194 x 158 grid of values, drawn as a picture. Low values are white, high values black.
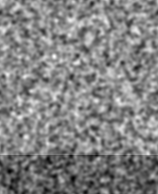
A horizontal seam about 80% of the way down splits the table, and the bottom part is higher. No regular stripes run through it. The texture is blotchy. The values follow a bell shape.
